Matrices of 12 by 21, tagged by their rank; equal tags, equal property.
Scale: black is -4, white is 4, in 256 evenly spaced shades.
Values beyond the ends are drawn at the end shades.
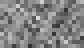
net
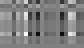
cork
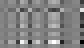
cork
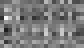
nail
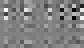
nail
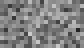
net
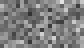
net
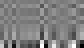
cork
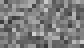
net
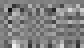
nail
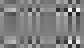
cork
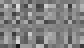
nail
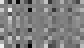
nail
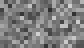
net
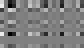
cork
